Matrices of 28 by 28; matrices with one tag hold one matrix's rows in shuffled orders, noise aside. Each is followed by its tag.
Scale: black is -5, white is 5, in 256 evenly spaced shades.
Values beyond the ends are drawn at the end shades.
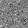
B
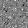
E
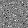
E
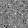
E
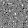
E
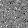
B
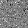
B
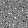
E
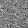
B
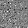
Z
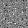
E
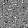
E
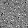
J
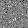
E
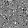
E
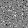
E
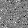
B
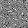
E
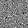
E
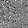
Z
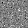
J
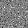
J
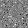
E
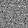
J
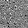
Z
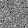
B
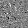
Z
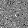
B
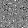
E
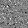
Z
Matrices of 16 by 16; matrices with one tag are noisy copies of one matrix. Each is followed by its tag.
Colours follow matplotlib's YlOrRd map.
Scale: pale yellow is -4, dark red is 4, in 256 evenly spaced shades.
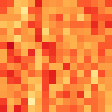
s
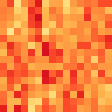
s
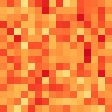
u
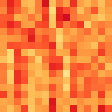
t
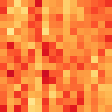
s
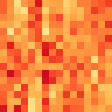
s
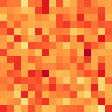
u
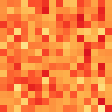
u
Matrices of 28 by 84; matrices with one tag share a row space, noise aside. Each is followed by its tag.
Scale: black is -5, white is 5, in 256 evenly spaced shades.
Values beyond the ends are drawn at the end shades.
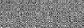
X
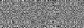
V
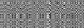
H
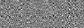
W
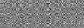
H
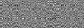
V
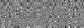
W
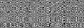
H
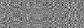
W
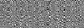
H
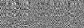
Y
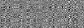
W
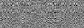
V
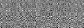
X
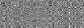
W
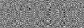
H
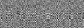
X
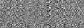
H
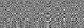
H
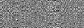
V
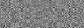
W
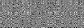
V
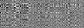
Y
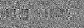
Y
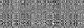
V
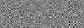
W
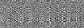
H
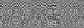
V
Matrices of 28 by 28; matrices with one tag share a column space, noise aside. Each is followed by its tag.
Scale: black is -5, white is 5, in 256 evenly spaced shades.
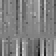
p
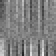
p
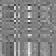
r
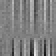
p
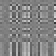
r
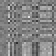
r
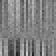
p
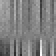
p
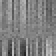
p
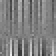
p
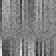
p
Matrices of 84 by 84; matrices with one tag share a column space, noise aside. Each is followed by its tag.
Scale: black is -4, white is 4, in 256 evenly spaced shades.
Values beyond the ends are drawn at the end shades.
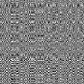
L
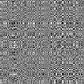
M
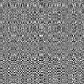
L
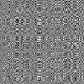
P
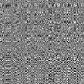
L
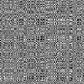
P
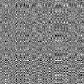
L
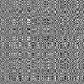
P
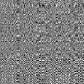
L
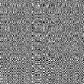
L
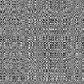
P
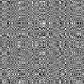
M
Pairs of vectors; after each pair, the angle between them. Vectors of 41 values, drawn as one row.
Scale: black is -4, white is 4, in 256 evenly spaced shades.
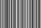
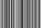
partly aligned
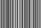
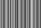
partly aligned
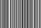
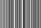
partly opposed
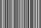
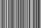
nearly opposite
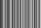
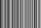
nearly parallel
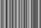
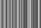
nearly parallel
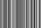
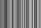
partly aligned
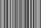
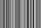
partly aligned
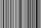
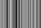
orthogonal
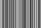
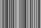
nearly parallel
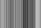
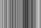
nearly parallel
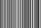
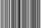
orthogonal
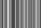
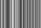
partly opposed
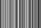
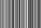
partly aligned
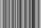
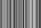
partly opposed
